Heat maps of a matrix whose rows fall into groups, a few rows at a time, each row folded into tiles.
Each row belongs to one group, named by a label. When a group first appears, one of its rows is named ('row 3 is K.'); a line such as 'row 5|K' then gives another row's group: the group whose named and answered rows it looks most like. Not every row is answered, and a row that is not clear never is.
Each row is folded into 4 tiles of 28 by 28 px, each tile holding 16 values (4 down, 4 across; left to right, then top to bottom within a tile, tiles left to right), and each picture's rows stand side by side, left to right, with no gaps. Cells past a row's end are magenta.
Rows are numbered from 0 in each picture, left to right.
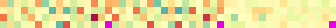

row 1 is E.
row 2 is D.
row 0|E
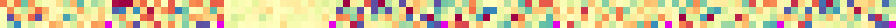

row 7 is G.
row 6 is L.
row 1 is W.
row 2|D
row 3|G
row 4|L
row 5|E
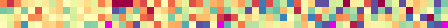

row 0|W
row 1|W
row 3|G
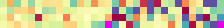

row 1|G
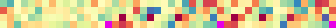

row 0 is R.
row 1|L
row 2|L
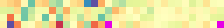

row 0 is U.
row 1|R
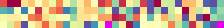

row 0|W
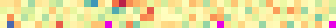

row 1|W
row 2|U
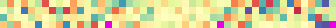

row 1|R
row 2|G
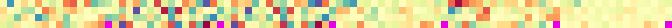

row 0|D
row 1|U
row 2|U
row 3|R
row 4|W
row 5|R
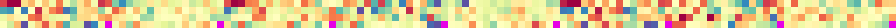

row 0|W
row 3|G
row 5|W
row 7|L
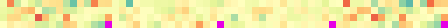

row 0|L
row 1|R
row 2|D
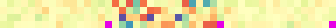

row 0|D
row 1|D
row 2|R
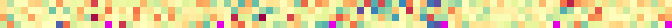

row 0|E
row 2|L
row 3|G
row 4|R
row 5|W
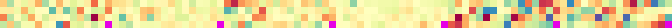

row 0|E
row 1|D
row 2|W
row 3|R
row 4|L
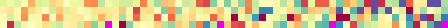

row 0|E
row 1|E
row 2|L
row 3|G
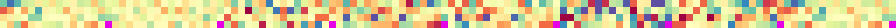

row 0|R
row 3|D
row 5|G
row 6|L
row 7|R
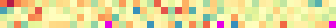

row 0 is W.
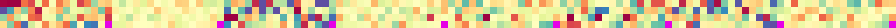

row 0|W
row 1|D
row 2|G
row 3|E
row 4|L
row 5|L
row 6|G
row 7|L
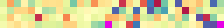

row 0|L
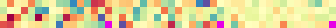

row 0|L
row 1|U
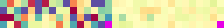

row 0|G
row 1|D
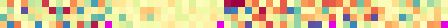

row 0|U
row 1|D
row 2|W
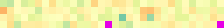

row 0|R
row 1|D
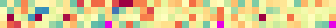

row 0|L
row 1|W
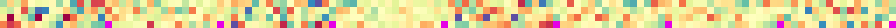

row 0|L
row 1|E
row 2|U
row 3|R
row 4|D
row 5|L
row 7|U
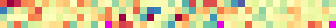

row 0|W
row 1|L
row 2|R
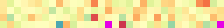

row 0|E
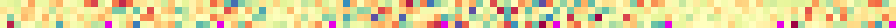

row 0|E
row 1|W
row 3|D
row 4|U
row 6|D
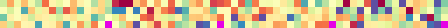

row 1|W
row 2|D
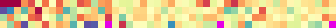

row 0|W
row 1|E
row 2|W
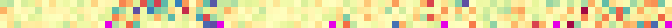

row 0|R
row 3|E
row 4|R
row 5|E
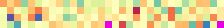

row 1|E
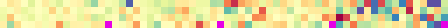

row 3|G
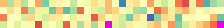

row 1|D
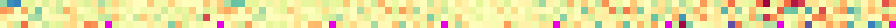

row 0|R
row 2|R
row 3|U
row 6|E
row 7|W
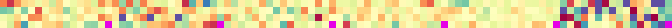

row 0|W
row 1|D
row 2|E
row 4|R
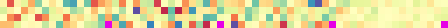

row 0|L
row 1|U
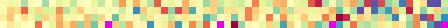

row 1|U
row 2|E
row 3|G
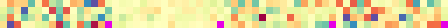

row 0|U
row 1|D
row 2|L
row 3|D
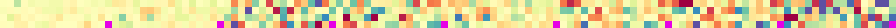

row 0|R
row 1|D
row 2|U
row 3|L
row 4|D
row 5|W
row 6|W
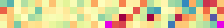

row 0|R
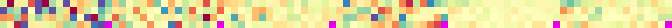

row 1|E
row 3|D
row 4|R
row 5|R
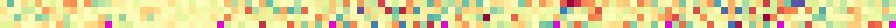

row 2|E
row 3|U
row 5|W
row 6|E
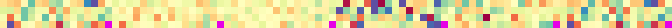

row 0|U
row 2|U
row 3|G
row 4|L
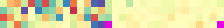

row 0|G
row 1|R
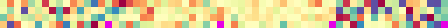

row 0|U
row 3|G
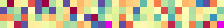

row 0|G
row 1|U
